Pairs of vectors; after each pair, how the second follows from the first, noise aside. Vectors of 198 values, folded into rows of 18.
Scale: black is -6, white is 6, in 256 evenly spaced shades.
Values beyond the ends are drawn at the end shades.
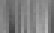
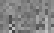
sign-scrambled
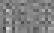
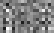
scaled up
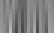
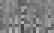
sign-scrambled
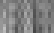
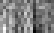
scaled up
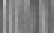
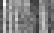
scaled up
